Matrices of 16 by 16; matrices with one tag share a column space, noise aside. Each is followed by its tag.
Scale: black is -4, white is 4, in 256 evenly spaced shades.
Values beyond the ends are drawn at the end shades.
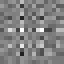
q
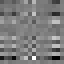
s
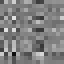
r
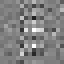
q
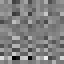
s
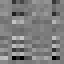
s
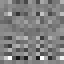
s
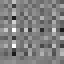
q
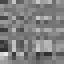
r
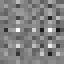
q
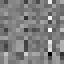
r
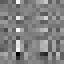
r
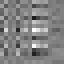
q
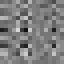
q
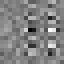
q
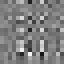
r
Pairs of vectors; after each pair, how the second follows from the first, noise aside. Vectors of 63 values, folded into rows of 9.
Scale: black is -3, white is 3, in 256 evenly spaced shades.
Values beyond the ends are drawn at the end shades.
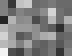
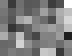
reversed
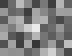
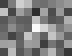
reversed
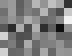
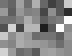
sign-scrambled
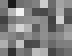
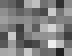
reversed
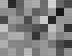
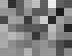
copied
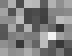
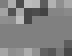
partly zeroed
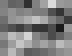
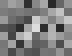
sign-scrambled
